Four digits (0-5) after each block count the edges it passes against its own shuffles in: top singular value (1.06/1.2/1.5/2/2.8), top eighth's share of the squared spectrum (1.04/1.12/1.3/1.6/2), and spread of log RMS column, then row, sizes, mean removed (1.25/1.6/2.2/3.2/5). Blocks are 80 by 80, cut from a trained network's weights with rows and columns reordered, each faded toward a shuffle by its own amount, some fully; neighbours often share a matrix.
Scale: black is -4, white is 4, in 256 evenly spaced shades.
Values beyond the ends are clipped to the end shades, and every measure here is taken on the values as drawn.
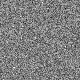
0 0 0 0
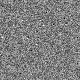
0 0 0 0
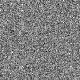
2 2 0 1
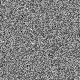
0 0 0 0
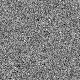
0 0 0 0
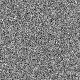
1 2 0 0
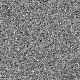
0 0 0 0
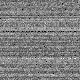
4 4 1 2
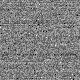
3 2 0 1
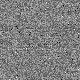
1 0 0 0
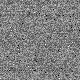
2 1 0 0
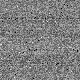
2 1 0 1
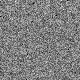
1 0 0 0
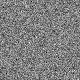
2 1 0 0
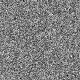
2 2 0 1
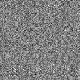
3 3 0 2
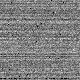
4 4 0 2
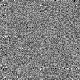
4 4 1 2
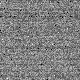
3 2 0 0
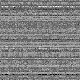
5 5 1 3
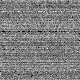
4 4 0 2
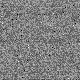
1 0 0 0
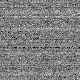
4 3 0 1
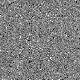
3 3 1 1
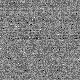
2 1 0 1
